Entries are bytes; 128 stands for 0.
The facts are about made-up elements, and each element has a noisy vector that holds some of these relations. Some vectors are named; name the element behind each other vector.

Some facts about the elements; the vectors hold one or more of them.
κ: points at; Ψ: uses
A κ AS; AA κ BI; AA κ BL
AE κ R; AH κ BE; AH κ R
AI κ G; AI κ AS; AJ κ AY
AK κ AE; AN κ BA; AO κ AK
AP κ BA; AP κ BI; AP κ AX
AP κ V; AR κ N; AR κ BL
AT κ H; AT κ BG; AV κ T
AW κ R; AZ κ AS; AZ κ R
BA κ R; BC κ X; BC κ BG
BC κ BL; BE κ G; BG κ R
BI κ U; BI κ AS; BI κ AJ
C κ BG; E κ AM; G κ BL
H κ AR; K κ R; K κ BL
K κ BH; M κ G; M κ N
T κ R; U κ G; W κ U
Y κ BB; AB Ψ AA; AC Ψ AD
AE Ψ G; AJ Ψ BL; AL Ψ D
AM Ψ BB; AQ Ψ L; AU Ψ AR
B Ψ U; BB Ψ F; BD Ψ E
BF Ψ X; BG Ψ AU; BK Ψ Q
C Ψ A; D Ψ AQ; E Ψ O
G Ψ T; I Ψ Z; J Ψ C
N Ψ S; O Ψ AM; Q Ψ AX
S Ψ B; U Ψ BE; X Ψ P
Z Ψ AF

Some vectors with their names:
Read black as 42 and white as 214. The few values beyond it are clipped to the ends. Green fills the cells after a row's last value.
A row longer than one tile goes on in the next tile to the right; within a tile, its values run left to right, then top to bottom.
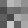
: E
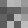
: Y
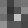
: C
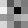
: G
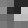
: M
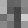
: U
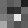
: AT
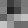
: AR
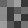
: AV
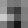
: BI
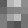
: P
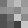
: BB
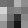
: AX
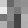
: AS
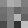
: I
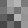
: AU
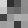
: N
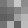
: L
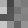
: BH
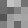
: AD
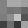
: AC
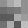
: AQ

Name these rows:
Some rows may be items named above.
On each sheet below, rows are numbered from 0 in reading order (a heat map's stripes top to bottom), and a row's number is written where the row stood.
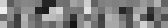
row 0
AS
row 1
M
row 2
AX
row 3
AS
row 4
A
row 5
AK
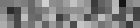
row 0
A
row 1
L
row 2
AM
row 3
H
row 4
BG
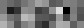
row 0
AA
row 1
AN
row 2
AW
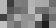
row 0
X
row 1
V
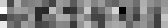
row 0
R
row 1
AZ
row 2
W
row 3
BA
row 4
AW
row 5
AY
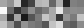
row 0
AE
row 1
F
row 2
BL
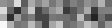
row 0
T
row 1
BA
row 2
BE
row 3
AK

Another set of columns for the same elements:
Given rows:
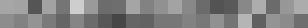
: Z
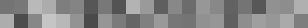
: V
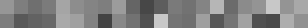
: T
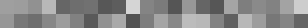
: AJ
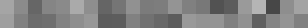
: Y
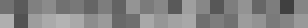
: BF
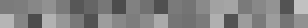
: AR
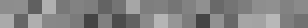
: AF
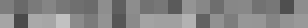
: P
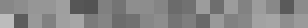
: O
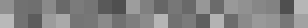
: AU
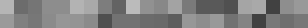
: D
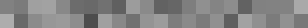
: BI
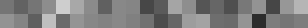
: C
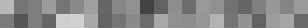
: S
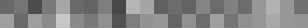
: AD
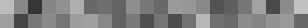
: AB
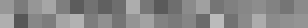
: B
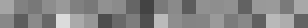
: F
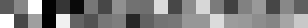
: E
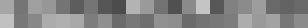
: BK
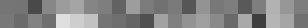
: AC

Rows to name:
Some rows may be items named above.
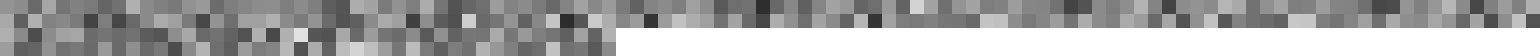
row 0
AF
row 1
AV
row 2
BG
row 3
BE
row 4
BE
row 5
AA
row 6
X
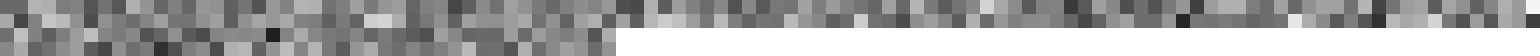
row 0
V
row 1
S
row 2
X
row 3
C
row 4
BL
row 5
AO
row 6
AU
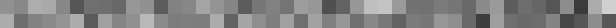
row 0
U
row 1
A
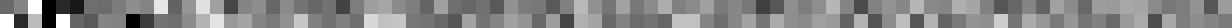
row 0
AM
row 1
AC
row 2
BE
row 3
N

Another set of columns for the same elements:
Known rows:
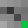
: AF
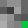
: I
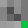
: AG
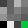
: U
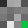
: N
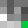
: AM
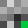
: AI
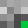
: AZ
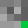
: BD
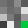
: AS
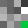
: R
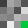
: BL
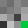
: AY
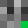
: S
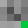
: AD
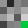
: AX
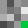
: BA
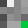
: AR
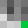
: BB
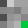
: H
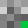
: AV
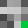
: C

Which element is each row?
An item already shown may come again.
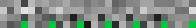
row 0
AE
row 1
AO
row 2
A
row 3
BI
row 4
AJ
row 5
A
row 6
BH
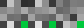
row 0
G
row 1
G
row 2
AY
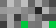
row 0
AA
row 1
AU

